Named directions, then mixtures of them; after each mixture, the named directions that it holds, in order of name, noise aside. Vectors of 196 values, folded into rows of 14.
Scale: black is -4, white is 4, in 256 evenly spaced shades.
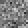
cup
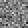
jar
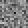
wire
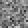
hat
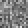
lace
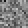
cup, jar, wire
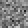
hat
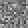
jar, wire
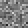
jar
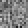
lace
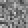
lace, wire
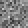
cup, hat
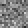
cup, wire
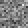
cup, hat, jar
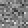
cup, jar, wire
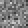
cup, hat, wire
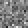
hat, lace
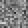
wire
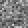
cup, hat, lace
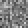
lace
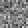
jar, lace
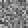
wire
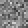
cup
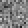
lace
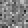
hat, lace, wire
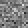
cup, jar, wire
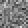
cup, lace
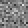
cup, jar, wire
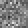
cup, hat, jar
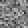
cup, wire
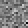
cup, hat, jar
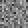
wire
